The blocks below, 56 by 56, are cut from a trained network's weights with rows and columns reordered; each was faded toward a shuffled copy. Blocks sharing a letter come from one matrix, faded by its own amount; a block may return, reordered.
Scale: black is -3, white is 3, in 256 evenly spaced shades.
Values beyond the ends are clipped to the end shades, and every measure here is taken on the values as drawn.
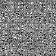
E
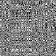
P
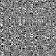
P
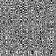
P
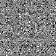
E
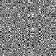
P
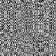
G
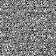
E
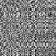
G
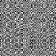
G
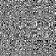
P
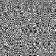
P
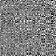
P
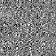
P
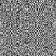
G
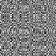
G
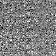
E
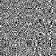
P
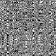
P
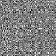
P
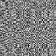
G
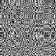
G
